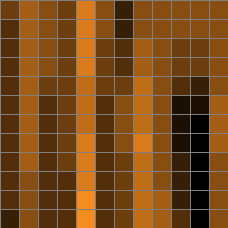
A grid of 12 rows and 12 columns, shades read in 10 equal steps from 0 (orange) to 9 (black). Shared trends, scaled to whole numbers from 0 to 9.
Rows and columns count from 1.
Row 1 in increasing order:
1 3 4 4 4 4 4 4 4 5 5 7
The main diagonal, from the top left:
5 3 4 5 2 6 4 1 4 7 9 4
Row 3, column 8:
3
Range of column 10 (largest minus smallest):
4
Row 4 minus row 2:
0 0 0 0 0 1 -1 -1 0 1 1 0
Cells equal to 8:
4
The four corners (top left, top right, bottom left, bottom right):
5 4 7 4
